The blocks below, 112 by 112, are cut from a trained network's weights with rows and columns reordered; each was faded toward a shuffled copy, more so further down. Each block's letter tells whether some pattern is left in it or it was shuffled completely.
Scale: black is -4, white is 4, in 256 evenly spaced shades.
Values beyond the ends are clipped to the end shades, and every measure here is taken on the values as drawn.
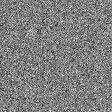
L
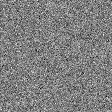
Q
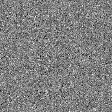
L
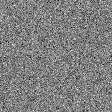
Q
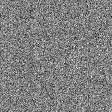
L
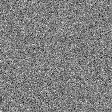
Q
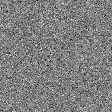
Q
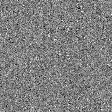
L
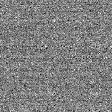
L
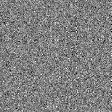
L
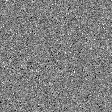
Q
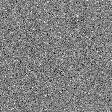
Q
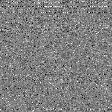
L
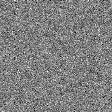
L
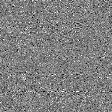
L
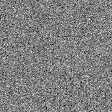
Q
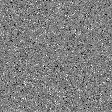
Q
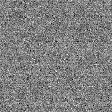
L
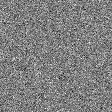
Q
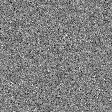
Q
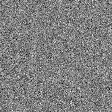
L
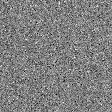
Q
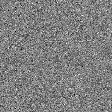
L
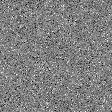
Q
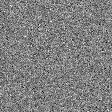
Q
